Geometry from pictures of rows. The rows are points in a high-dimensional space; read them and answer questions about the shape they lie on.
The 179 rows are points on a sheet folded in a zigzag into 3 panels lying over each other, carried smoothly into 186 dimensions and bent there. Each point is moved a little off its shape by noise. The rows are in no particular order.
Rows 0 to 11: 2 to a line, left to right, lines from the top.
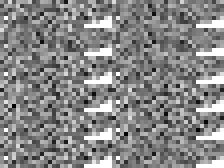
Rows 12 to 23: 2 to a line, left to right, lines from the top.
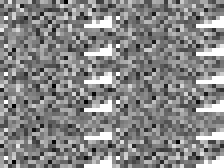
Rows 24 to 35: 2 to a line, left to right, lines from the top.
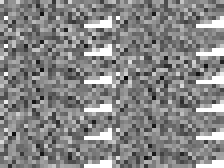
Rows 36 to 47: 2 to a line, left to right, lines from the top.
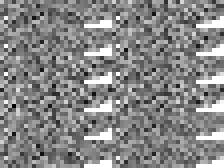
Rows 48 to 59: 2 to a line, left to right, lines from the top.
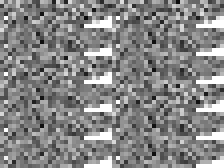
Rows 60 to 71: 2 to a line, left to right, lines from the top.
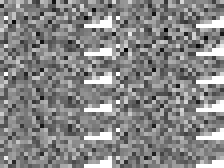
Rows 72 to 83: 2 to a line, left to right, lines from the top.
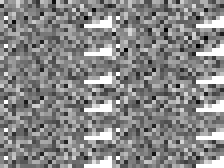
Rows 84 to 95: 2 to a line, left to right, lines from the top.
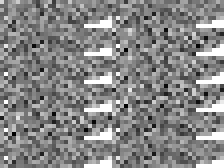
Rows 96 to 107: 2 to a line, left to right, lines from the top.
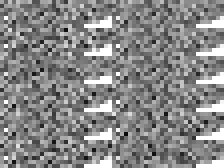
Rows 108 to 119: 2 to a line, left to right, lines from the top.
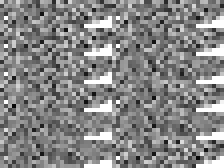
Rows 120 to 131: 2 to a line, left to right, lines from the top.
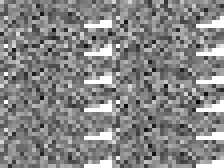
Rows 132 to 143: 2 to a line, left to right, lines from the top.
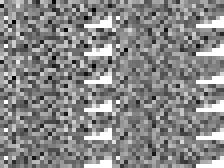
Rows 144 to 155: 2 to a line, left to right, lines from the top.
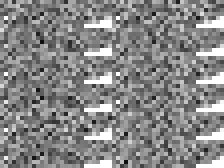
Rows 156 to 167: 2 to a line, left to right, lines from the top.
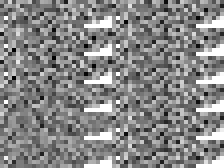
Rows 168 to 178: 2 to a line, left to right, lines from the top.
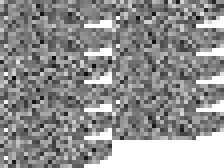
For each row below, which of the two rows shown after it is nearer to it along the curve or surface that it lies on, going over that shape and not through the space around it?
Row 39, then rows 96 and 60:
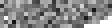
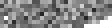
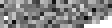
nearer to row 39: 96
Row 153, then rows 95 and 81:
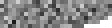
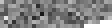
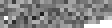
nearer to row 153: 81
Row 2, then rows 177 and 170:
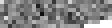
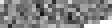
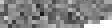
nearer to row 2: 177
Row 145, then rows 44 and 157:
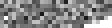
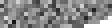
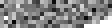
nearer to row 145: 157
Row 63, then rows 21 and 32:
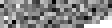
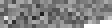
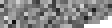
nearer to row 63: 32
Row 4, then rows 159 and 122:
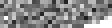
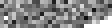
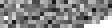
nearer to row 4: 122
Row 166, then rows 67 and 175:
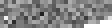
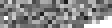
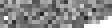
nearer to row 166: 175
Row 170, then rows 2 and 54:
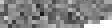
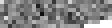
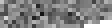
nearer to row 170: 54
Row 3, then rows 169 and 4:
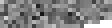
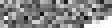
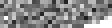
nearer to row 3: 169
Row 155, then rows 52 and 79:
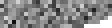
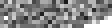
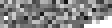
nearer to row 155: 52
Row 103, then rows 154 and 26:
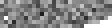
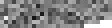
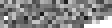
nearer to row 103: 26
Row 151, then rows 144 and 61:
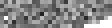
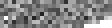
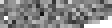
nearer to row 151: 144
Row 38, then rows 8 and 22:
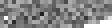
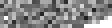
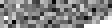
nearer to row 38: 8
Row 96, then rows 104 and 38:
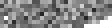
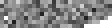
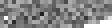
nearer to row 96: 38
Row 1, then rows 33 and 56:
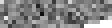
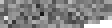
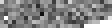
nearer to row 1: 56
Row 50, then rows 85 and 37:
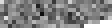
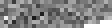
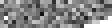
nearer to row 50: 37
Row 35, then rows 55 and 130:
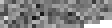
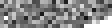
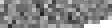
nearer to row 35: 130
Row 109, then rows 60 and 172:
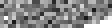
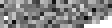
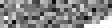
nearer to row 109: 172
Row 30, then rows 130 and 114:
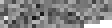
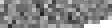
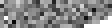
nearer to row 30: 130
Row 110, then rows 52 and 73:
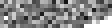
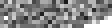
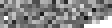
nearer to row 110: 73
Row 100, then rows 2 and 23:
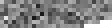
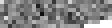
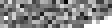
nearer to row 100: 2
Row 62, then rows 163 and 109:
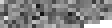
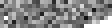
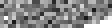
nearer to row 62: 163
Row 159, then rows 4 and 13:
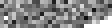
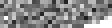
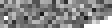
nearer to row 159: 13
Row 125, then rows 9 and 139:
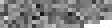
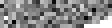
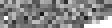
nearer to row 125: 139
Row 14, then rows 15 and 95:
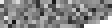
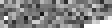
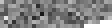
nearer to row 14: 15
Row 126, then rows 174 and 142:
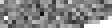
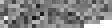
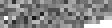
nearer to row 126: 174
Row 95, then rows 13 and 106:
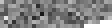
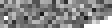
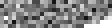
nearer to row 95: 13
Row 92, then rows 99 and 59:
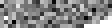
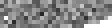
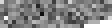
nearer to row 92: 99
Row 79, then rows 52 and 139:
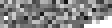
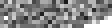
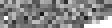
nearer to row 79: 139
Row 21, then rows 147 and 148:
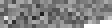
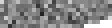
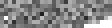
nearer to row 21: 148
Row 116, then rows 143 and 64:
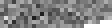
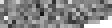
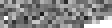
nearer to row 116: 64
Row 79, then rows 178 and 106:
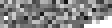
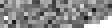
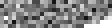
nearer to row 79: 106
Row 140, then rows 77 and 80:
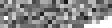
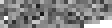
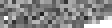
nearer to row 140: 80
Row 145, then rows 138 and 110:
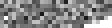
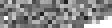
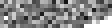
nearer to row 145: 110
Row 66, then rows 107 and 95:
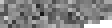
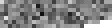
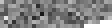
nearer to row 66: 95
